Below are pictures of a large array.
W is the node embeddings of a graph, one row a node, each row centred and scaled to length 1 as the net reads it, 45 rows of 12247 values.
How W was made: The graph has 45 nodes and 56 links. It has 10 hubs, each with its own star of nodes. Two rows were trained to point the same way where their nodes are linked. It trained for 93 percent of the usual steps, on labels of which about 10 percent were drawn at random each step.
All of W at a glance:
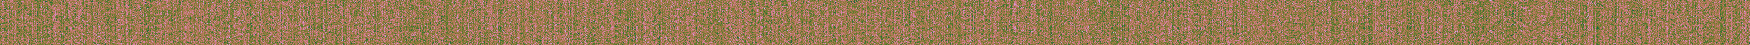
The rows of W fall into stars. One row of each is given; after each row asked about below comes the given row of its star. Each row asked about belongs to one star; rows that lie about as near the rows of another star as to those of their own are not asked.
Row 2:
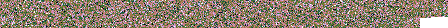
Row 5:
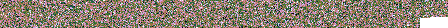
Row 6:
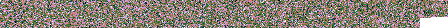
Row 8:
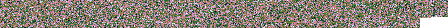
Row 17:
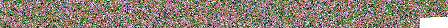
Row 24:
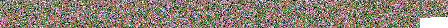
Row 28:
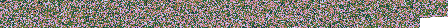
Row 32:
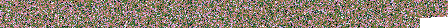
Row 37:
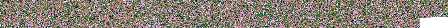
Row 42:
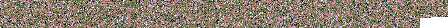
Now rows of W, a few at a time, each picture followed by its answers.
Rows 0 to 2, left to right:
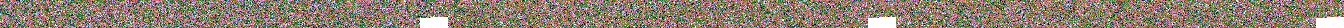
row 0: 37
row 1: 2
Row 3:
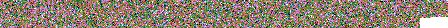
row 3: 42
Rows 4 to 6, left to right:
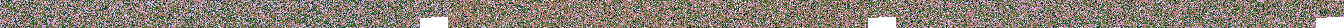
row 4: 2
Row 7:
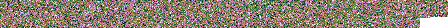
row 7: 37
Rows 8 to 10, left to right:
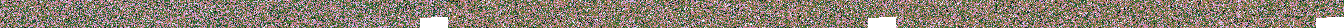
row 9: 5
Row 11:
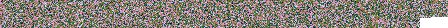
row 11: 6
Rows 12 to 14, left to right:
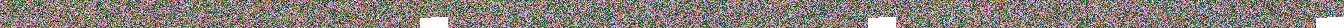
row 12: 42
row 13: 24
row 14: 32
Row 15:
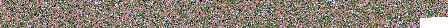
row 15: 6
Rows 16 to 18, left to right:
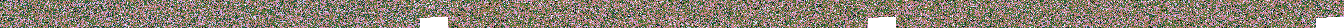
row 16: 28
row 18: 28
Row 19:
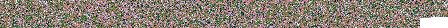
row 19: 17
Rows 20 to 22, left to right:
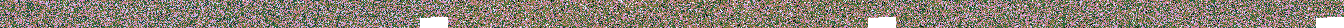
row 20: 5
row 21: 24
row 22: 5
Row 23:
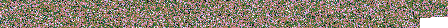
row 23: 28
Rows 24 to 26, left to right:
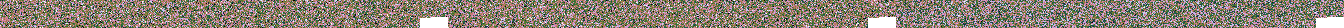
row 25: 32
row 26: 8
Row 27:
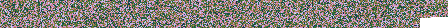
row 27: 42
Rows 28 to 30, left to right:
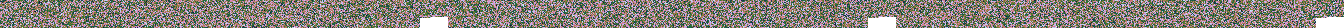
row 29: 5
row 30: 37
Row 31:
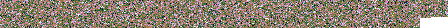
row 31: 2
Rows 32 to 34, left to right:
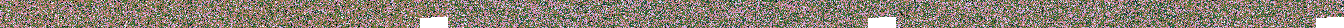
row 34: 24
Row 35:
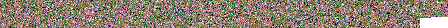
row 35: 32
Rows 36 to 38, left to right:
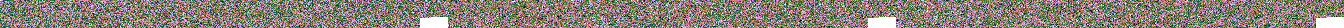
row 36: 17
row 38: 24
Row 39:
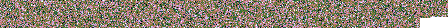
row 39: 5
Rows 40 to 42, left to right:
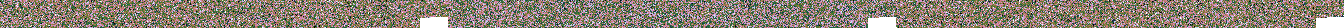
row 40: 42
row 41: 42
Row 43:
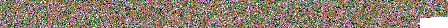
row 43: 24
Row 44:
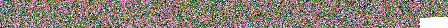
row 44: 17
